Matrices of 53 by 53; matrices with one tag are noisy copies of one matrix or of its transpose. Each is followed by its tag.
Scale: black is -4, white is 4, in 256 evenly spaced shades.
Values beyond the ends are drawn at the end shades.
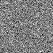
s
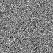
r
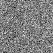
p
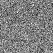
p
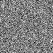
s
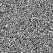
r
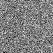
p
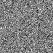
r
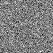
s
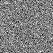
s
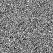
r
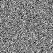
s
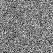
p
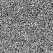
p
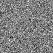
r
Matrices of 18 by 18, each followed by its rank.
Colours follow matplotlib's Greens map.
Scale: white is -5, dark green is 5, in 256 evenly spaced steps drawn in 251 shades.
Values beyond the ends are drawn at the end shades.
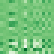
two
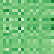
two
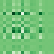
one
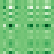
one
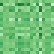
two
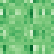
two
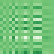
one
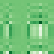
one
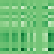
one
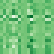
two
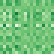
two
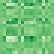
two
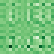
two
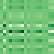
one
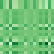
one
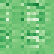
two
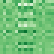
two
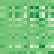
two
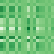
one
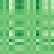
one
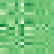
two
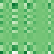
one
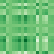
one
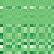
one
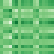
one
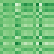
one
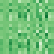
two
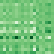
two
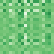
two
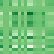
one
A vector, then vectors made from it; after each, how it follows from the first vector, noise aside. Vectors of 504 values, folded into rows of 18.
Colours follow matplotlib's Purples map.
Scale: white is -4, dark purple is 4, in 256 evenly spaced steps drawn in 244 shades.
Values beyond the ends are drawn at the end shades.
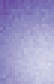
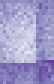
wrapped around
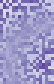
sign-scrambled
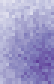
negated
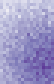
negated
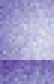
wrapped around
